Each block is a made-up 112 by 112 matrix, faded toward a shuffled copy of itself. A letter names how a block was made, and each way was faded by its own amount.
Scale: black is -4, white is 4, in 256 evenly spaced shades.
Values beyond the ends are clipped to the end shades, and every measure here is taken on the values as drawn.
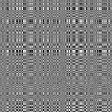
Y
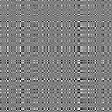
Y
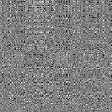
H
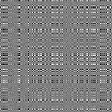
Y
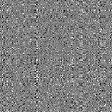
H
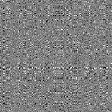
H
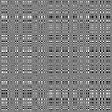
Y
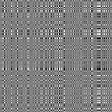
Y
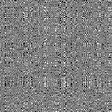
H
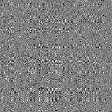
H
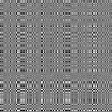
Y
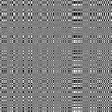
Y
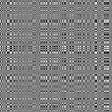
Y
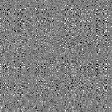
H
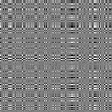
Y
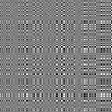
Y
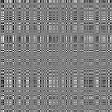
Y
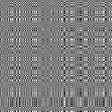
Y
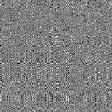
H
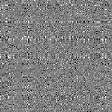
H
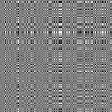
Y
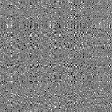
H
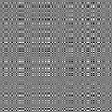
Y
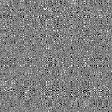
H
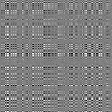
Y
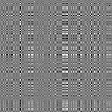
Y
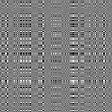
Y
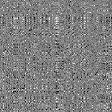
H
